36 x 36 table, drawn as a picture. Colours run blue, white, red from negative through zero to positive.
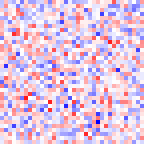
Overall the values sit about 50% of the way up the scale. There is no seam. The halves do not mirror each other. The texture is fine-grained noise. No row or column stands out. The histogram is bell-shaped.
